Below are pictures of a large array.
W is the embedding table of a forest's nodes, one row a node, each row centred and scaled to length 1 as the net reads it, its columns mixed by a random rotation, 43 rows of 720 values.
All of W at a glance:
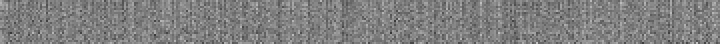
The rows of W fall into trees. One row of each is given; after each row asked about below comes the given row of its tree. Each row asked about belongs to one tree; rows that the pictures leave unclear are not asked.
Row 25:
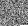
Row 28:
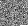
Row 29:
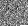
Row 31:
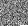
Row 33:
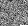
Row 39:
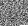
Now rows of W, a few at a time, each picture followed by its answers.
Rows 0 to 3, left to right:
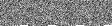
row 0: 39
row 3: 39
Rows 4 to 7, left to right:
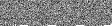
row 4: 39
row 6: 25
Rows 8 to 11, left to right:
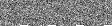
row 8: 39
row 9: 39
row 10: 33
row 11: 28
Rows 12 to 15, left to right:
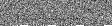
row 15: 33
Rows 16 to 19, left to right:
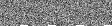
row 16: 29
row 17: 33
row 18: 28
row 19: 31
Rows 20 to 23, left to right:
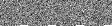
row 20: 39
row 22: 33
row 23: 39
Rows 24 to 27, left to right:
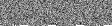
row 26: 33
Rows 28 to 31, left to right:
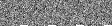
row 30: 33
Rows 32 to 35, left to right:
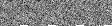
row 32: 33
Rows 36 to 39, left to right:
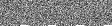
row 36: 29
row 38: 39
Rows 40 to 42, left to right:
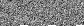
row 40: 33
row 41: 25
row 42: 31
